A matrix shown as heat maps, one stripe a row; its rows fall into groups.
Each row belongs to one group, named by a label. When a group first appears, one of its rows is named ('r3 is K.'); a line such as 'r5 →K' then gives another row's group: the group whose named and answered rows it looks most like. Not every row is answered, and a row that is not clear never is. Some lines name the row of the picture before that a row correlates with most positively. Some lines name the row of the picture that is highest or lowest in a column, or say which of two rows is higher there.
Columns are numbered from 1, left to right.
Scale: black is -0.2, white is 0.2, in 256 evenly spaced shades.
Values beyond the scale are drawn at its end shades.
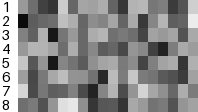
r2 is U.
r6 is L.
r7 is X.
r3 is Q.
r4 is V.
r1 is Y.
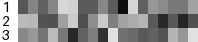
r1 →U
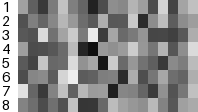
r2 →U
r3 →L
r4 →X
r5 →L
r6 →U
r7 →Y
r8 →X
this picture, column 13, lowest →2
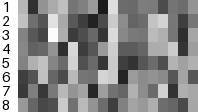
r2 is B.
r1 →L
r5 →V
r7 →U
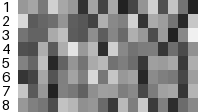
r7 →Q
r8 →Y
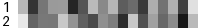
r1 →Q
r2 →Q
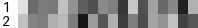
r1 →Q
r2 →B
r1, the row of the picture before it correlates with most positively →2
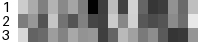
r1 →V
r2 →V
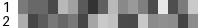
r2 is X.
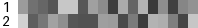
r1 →Y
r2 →Q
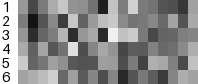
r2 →X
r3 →L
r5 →Q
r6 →V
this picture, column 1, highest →5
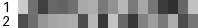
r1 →Y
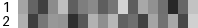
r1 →Y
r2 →Q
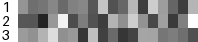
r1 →Q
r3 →B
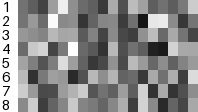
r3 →B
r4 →V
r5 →U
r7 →Y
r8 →Y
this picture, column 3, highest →4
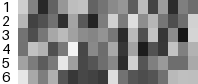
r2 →X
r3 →Q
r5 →U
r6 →V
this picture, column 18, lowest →1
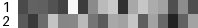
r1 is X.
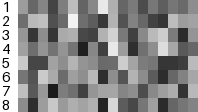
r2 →V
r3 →X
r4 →B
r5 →Y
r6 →L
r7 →Q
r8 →L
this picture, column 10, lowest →5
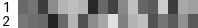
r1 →U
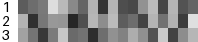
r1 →B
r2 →Q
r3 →U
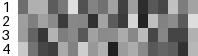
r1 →V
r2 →Q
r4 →Y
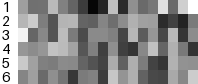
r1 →U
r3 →Q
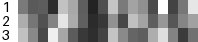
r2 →U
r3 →B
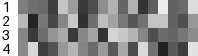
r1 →U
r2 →X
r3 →L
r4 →Y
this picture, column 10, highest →3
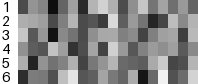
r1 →X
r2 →V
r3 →Q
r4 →B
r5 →X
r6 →U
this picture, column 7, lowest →1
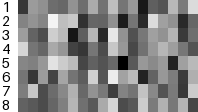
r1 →V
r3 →B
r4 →B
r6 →L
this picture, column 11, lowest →5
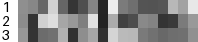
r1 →V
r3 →L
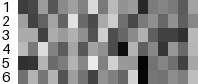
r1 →L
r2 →X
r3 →Y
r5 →L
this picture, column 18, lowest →2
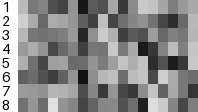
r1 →X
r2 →Y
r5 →Y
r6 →X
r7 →B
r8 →B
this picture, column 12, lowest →7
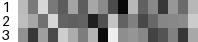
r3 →L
